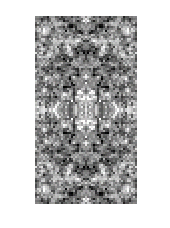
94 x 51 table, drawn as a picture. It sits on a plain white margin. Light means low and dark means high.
The centre is the ninth with the lowest average. No row or column stands out. Overall the values sit about 50% of the way up the scale. Its left and right halves mirror each other, and so do its top and bottom. The histogram is bell-shaped. There is no seam.
